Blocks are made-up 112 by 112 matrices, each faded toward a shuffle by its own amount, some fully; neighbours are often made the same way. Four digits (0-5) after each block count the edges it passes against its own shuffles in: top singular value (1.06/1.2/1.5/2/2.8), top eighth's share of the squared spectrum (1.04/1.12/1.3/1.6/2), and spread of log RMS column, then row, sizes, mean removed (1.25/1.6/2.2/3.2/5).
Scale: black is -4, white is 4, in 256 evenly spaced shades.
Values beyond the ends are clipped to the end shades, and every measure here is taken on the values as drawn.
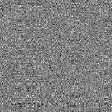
4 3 2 2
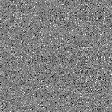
4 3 1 1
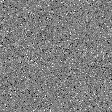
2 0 0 0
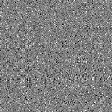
4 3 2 2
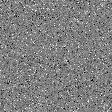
0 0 0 0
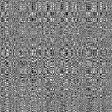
5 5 4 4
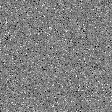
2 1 0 0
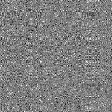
4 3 2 2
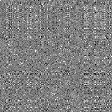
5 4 3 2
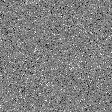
0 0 0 0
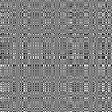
5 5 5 5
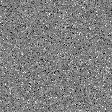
2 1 0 0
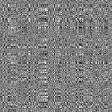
5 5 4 4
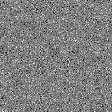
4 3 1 1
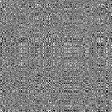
5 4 3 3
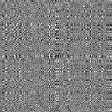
5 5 4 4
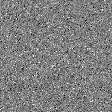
3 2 0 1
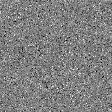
3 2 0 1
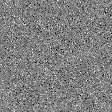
2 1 0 0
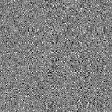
4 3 2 2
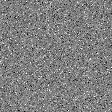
2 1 0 0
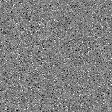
3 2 0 0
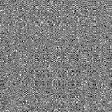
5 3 2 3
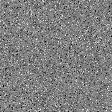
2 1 0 0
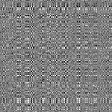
5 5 4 4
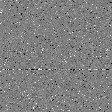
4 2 0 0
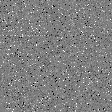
2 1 0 0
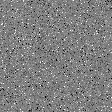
0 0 0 0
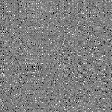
4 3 2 2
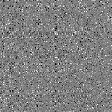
4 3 2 2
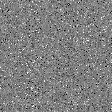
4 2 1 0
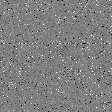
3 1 0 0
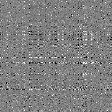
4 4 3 3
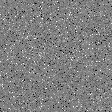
0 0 0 0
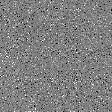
3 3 1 1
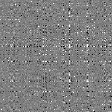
4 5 3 3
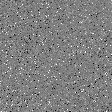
1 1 0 0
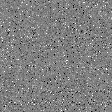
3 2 0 1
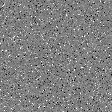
0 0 0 0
